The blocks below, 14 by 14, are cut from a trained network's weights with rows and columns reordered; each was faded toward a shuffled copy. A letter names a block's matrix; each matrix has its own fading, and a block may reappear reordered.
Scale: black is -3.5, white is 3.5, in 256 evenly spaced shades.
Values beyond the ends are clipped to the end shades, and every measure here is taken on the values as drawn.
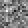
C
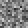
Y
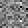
C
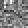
Y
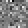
C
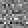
C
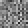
Y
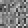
Y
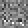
C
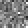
C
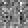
C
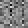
Y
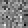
C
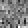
C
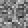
Y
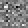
C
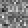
Y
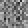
Y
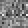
C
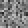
Y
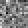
Y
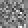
C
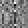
Y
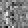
C
